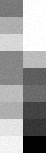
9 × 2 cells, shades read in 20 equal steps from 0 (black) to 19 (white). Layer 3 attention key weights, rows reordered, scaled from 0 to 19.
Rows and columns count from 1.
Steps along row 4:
up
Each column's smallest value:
9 0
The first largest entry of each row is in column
2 2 2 2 1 1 1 1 1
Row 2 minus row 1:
4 0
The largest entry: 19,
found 3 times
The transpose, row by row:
9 13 16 10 10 14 13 17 18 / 19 19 19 14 7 8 5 4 0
